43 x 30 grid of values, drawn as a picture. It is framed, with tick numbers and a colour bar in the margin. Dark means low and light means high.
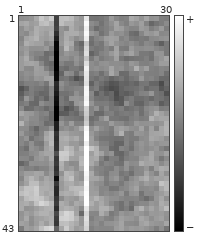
Odd lines: columns 8 and 14. Histogram: heavy tails on both sides. Grain: streaks running down.
